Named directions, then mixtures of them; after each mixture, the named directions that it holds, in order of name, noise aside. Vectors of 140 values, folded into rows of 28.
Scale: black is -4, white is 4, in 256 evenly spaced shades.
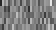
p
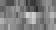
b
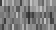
b, p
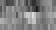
b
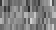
b, p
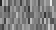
p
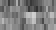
b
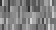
b, p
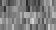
b, p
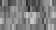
b, p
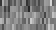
b, p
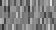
p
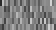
p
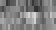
b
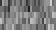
b, p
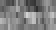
b
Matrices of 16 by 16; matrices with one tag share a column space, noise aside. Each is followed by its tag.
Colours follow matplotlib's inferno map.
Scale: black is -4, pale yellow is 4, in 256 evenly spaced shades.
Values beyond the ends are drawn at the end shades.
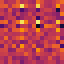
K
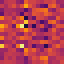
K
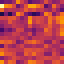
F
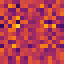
K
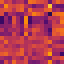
F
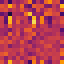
F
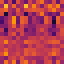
F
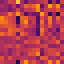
F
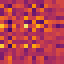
K
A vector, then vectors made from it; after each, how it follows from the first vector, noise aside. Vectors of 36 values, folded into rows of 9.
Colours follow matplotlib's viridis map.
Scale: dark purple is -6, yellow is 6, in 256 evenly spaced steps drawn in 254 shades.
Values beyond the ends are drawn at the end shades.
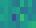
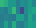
reversed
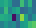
scaled up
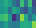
scaled up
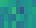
reversed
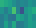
reversed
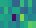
scaled up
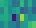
scaled up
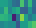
scaled up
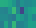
reversed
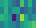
scaled up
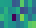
scaled up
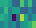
scaled up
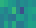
reversed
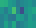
reversed
